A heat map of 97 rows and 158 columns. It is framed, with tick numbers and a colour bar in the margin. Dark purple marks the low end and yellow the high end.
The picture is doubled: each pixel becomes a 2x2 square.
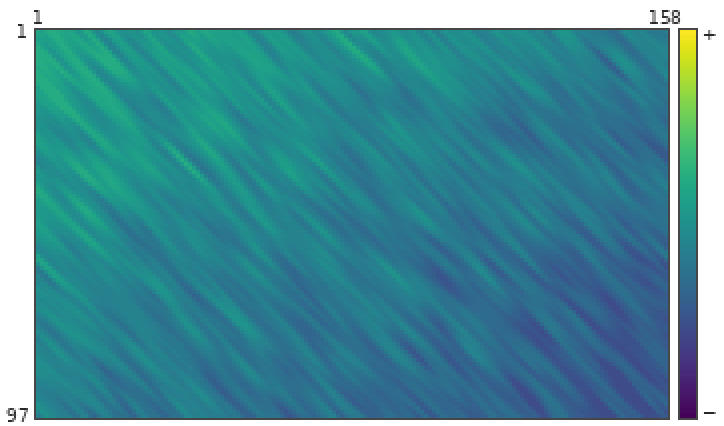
Slope: up to the top left. Mirror symmetry: none. Grain: diagonal, down to the right. Ninth with the lowest average: bottom right.
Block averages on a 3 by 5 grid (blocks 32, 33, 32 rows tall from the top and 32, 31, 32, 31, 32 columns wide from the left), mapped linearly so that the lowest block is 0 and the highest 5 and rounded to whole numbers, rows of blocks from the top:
5 5 4 3 2 / 4 3 3 2 1 / 3 2 2 1 0
